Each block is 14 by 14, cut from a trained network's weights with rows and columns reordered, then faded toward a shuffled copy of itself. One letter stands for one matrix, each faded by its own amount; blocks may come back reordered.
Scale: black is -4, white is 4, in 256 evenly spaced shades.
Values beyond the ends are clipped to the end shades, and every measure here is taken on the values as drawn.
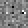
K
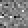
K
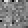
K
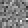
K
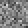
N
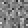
K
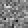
N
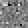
K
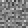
N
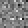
K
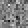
K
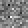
N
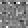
K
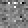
K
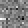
K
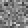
N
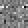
K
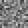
N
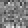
K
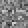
K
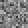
N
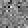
K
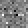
K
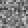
N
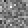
N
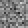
N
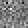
K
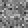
N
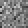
K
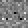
K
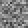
N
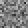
K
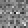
K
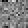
K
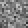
N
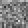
N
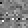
K
